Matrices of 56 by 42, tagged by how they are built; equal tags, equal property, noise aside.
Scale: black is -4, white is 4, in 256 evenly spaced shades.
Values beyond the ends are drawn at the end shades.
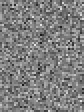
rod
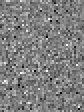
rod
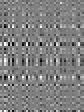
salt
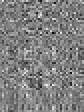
salt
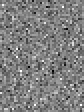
rod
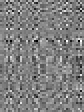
salt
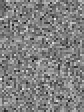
rod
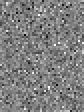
rod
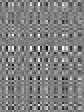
salt
